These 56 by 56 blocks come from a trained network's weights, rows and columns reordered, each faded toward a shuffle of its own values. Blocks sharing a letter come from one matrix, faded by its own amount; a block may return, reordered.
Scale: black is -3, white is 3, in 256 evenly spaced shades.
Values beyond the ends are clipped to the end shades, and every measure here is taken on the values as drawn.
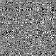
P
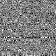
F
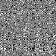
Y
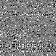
Y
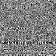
F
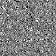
P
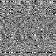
F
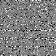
Y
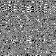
Y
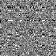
F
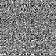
F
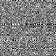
F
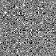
P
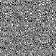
P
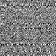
F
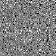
P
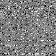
Y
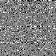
Y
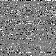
Y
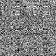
F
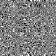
P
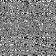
Y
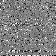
Y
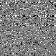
Y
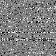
Y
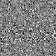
P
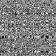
F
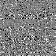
Y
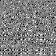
Y
